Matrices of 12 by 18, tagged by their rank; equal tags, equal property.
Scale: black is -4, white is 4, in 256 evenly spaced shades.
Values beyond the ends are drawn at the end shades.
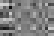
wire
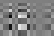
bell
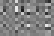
wire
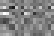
wire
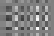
bell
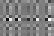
bell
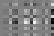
bell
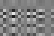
bell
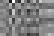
wire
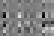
wire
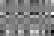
bell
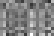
wire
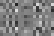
wire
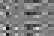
wire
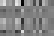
bell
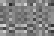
wire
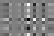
bell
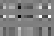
bell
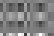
bell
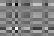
bell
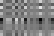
bell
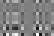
bell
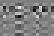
wire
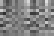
wire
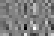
wire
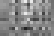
wire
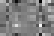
wire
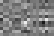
wire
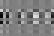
bell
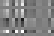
bell
